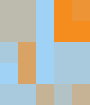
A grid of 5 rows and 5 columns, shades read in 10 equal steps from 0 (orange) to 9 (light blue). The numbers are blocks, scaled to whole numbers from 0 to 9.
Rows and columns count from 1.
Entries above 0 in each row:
4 3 5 5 5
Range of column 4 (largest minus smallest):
8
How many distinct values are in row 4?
3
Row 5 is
8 8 5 7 5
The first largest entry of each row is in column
3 3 3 1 1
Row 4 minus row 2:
3 -3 0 8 8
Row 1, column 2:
6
